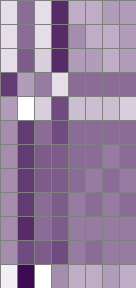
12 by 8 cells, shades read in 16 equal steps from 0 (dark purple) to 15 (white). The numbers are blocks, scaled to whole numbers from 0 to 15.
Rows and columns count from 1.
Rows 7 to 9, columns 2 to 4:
3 5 5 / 3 5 5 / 3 6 5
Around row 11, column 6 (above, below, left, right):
7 10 7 7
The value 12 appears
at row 3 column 3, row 5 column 3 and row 5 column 8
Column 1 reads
13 13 13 3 9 8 8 8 8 8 8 14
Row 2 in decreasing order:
13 13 10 10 9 8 6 2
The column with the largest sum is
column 1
